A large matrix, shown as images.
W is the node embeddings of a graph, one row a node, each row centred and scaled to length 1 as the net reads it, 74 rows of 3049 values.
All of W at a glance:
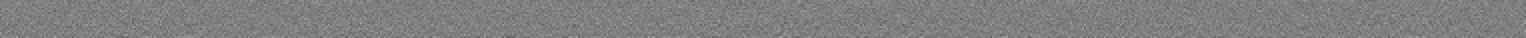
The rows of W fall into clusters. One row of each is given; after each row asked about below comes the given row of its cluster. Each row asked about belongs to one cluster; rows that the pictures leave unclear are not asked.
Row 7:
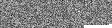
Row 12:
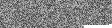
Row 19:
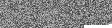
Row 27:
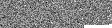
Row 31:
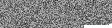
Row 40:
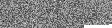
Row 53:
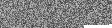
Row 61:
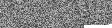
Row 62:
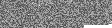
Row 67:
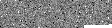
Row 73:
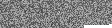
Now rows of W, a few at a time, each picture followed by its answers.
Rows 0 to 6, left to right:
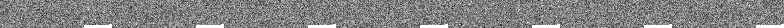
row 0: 31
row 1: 12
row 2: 27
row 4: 7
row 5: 67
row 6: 12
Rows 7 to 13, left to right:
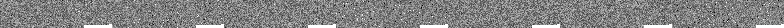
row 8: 73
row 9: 67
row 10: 53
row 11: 27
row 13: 73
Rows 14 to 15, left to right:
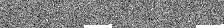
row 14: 61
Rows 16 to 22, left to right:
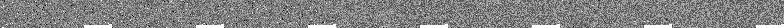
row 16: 67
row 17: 27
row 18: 67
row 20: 62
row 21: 31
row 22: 53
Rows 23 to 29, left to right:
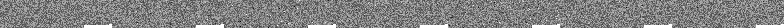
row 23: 31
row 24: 19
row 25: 67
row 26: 62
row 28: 61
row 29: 61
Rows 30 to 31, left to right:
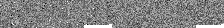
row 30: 7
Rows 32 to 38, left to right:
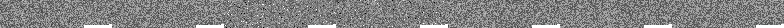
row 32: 73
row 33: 31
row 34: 67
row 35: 40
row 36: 53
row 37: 19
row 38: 31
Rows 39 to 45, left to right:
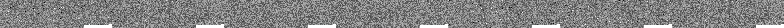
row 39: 19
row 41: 61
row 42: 12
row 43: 19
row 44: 19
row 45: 40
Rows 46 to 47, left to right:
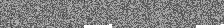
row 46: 7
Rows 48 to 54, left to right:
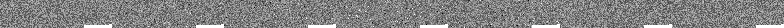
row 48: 40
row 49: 27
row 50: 27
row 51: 27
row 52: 12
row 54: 73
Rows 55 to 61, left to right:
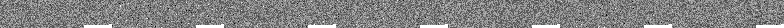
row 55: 62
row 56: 53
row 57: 12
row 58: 19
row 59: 53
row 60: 67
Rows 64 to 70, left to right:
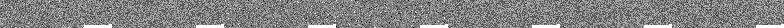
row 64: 61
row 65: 27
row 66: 40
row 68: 61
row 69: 12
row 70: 31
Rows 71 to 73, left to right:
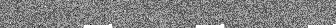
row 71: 12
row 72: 19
